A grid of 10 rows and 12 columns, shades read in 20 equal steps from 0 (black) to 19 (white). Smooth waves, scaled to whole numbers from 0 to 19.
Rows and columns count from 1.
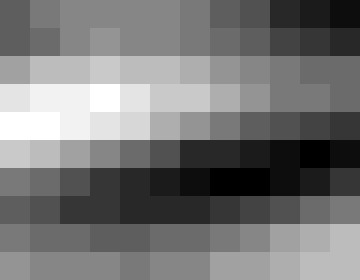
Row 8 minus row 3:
-5 -8 -10 -11 -11 -11 -10 -7 -5 -3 0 1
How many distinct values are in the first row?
7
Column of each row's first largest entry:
3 4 4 4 1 1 1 12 12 11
